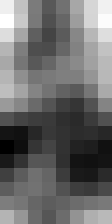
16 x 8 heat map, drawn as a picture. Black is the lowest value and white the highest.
Average level on the scale: 40%. Grain: blotchy. Stripes: none. Lone odd cells: none. Roughest part: top left.
